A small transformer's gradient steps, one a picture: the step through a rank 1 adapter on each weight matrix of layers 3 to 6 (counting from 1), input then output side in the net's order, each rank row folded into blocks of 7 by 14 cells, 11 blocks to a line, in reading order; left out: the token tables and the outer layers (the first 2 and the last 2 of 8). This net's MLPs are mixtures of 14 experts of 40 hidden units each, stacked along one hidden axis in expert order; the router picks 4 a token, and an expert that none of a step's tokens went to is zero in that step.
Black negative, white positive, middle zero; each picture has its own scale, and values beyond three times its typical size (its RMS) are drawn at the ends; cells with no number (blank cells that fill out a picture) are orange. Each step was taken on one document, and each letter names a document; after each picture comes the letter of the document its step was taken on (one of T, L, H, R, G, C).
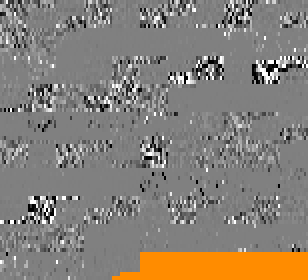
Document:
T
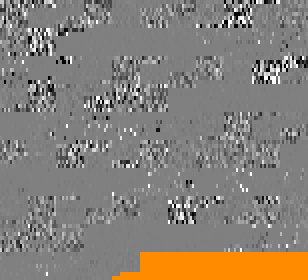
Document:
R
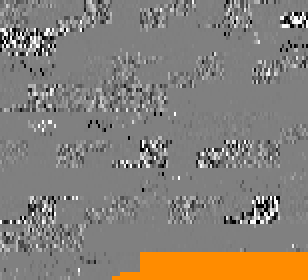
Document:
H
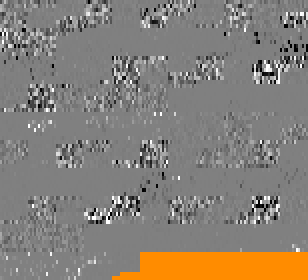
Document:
H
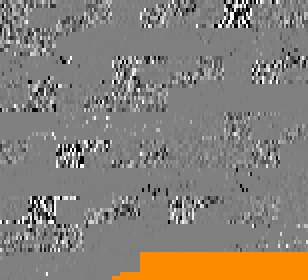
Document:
R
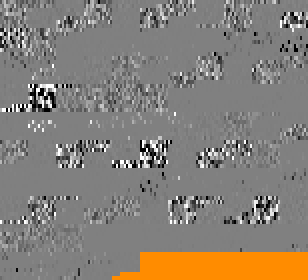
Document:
H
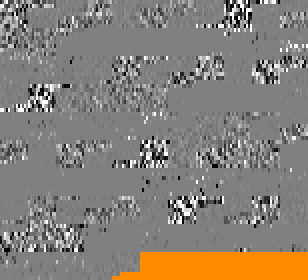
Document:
T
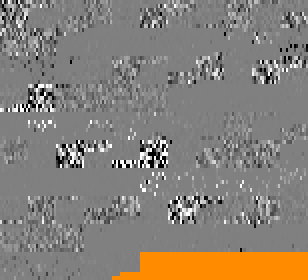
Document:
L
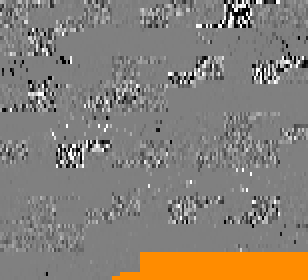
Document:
R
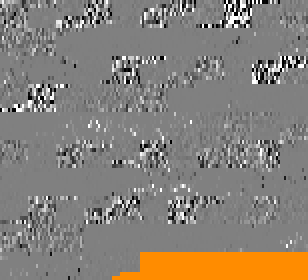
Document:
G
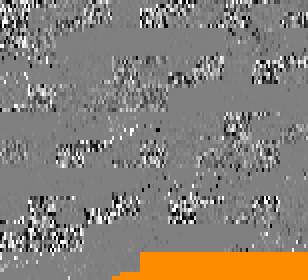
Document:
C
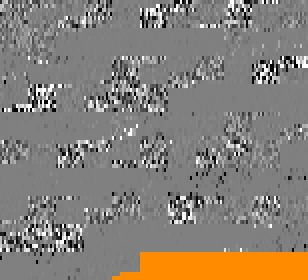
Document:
C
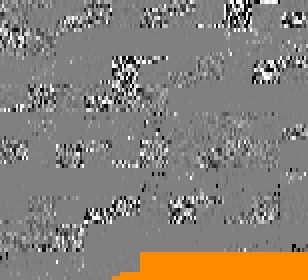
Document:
T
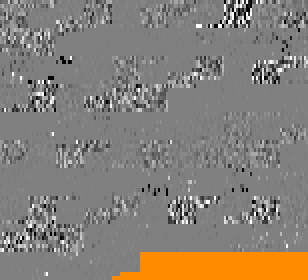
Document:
R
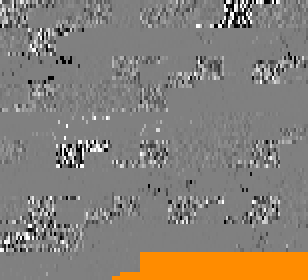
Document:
R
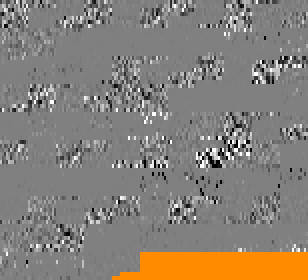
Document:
T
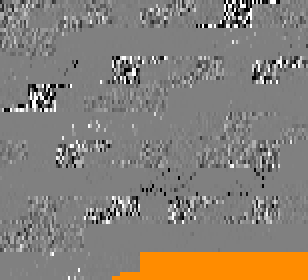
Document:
G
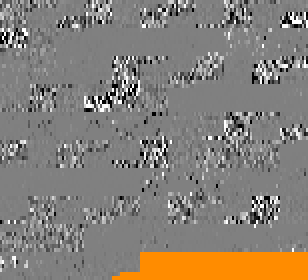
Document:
T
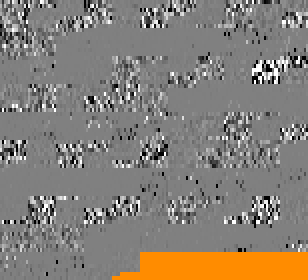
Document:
T
